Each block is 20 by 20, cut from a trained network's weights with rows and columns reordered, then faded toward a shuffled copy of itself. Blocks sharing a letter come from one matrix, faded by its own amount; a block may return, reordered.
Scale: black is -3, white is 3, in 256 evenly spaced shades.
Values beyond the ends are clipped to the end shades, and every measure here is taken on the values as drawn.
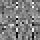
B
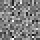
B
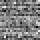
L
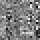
B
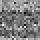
L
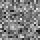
B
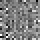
B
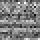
L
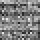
L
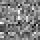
B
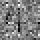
B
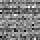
L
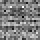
L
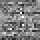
L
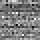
L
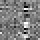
B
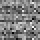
L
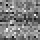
L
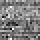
L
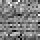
L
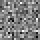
B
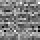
L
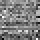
L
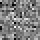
B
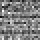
L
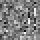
B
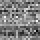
L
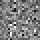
B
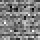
L
